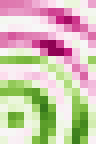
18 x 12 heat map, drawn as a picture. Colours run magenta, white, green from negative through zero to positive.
Rings: centred on the bottom left. Average level on the scale: 50%. Seam: horizontal, 40% of the way down, the bottom part higher. Ninth with the lowest average: top middle.
